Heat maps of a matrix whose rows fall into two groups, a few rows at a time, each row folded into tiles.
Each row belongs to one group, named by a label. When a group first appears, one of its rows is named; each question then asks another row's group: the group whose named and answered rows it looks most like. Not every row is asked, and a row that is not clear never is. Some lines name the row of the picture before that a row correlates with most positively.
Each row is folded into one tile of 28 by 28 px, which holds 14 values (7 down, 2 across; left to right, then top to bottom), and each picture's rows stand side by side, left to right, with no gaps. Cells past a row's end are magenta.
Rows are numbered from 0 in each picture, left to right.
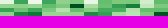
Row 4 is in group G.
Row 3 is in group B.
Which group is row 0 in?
B
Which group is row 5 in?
B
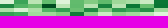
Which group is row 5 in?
G
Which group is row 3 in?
G
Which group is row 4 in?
G
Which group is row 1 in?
G
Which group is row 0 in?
B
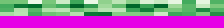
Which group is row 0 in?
G
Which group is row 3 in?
B
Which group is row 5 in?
G
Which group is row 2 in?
G
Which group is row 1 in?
B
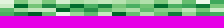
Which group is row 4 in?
B
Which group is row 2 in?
G
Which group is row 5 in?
G
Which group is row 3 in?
G
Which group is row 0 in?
B
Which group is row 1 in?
B
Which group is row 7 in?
B
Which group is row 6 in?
B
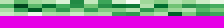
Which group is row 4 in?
B
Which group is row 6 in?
B
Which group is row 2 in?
G
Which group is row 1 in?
G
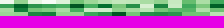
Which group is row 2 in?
G
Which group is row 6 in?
B
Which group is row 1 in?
B
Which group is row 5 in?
B
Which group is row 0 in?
G
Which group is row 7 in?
G
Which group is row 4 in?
B
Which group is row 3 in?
B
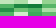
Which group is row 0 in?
G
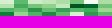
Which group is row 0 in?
B
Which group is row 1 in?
B
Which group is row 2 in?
G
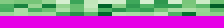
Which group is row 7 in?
G
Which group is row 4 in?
G
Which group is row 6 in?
B
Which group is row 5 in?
G
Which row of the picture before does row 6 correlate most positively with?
3
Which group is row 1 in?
G
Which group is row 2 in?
B
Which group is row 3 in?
B
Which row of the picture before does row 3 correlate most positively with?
1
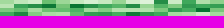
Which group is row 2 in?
G
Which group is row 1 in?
G
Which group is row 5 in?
B
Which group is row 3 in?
B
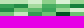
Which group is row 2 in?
B
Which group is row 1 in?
B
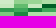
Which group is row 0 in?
B
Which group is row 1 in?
G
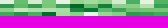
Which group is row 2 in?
G
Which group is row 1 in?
B
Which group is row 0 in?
B
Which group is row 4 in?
B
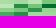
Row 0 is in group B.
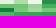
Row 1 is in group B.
